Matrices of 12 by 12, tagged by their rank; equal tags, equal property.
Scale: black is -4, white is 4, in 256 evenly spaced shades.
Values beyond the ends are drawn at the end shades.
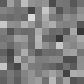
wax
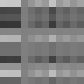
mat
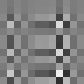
mat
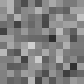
wax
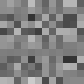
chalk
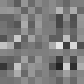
chalk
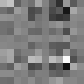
chalk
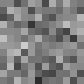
wax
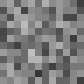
wax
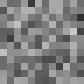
wax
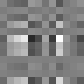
mat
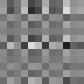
mat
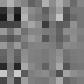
chalk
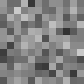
wax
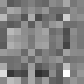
chalk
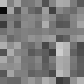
chalk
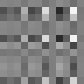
mat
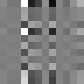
mat
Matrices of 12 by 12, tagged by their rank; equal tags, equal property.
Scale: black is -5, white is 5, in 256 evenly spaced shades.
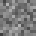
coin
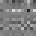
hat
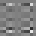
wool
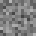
coin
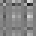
wool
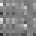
hat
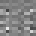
hat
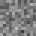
coin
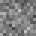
coin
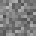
coin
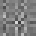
hat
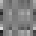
wool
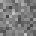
coin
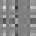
wool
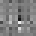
hat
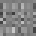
hat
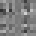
hat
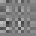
wool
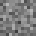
coin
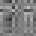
hat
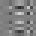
wool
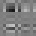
wool
